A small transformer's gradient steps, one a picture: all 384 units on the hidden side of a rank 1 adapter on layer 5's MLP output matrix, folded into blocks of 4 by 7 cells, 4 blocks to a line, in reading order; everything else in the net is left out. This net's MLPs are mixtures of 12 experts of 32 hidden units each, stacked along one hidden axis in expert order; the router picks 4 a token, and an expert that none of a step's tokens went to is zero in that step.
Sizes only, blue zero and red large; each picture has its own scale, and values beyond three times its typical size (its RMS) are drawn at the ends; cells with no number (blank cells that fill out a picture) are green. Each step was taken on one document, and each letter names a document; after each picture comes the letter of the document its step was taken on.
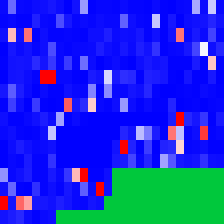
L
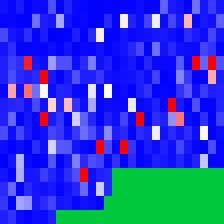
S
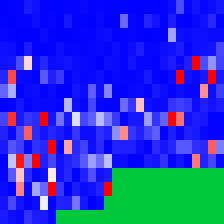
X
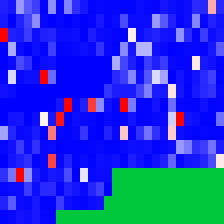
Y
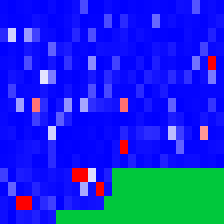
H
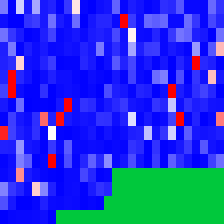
Y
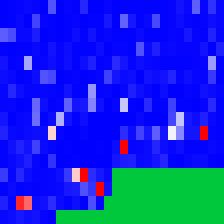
H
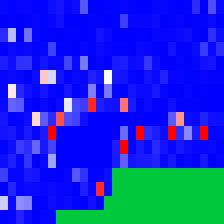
L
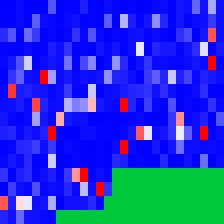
H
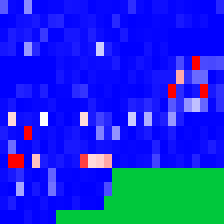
X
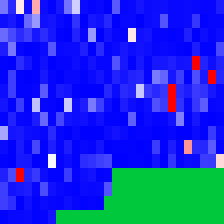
Y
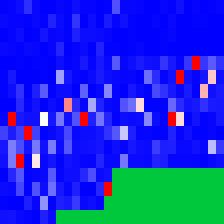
X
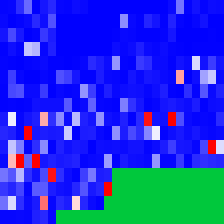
X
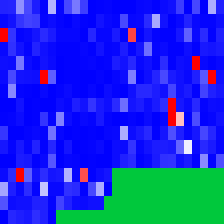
Y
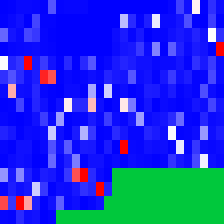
H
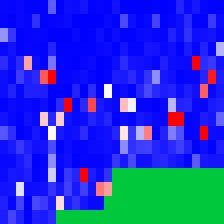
S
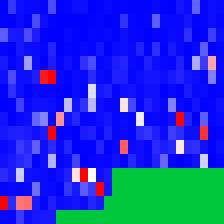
H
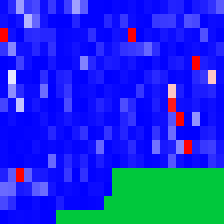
Y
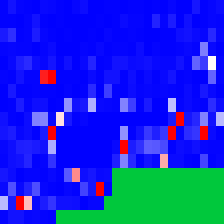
H
